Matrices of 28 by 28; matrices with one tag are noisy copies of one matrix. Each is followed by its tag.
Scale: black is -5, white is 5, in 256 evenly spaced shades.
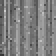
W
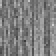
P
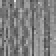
P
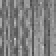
P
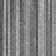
W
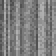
W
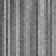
W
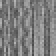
P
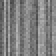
W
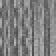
P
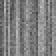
W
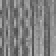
P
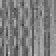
P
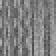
P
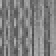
P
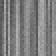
W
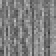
P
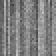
W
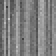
W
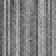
W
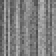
W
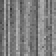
W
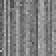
W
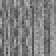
P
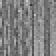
P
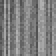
W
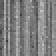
W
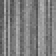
W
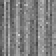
W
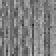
P
